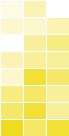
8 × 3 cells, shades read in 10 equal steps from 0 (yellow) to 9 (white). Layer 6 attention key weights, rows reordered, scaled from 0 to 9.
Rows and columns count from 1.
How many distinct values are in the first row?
3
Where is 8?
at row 1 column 1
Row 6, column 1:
4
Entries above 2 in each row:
3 3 3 3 2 3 2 1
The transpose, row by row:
8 7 9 6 7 4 3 0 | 6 7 5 5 1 3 1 3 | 9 6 4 5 3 5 5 1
